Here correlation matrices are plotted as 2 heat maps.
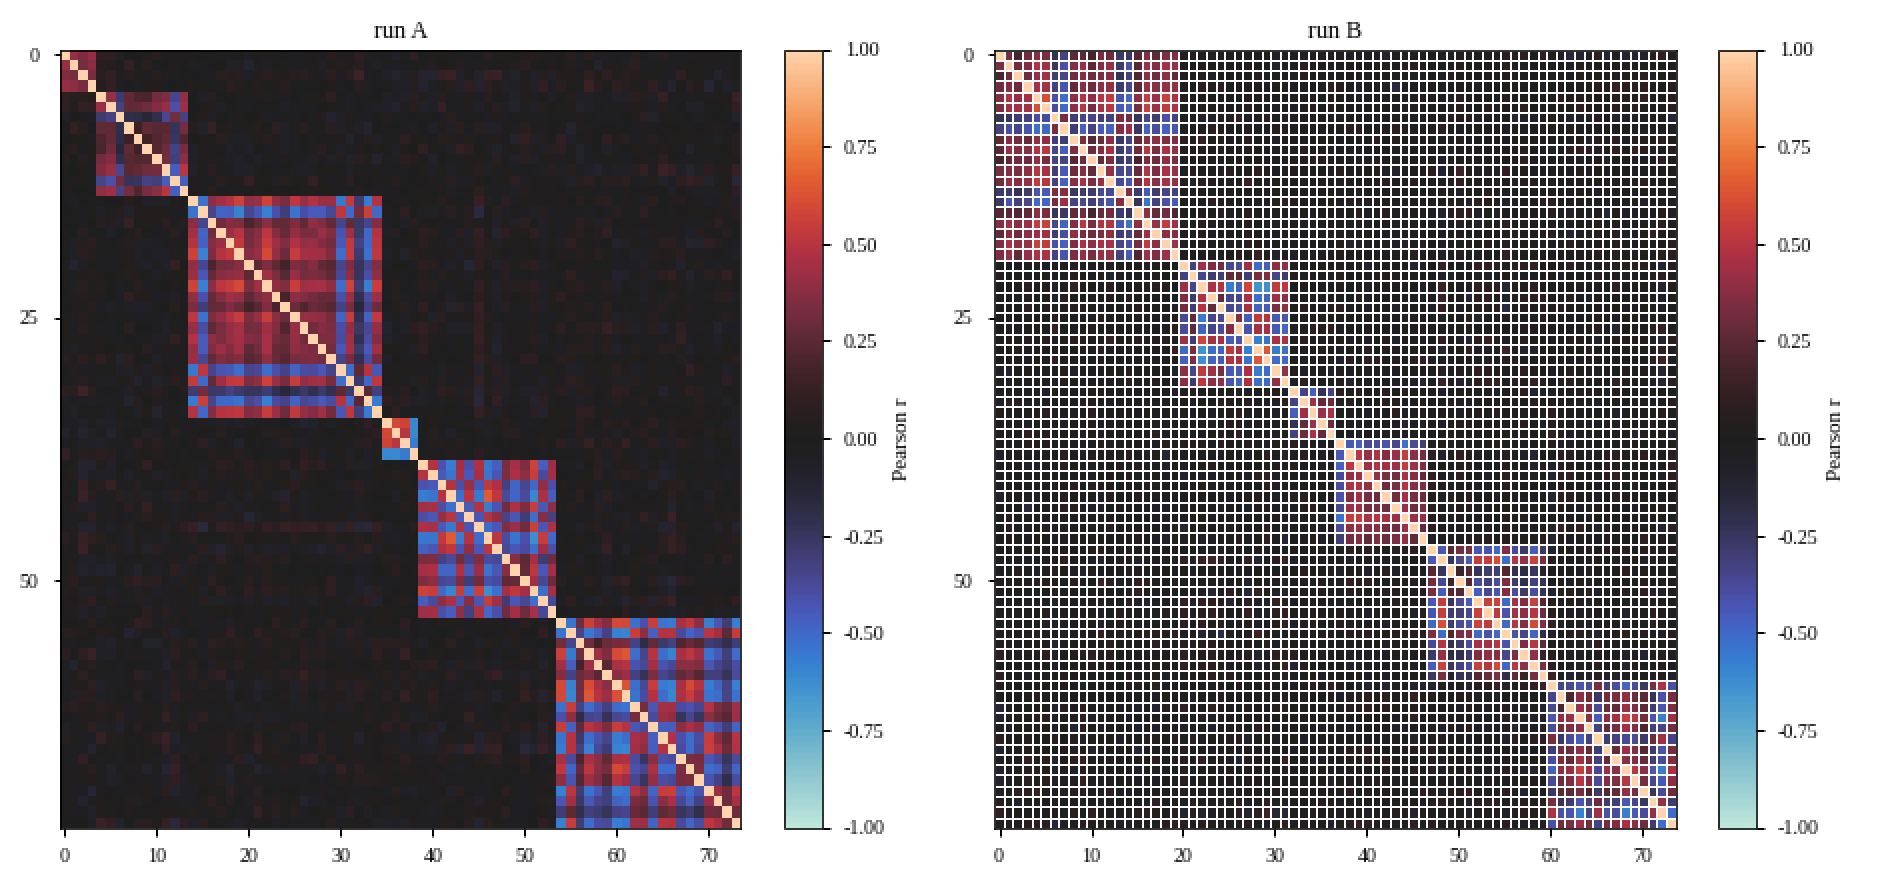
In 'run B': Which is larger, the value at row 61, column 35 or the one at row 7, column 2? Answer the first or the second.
the first
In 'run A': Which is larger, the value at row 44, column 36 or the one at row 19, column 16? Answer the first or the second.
the second
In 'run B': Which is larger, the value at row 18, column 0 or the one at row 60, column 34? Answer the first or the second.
the first
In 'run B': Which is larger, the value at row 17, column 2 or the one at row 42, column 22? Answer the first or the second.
the first
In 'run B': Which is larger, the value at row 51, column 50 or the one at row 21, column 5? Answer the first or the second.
the first
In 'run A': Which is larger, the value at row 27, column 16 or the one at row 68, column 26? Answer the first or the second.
the first
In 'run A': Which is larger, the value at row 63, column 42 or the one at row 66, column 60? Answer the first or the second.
the first
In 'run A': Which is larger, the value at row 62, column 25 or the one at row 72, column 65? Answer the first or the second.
the second
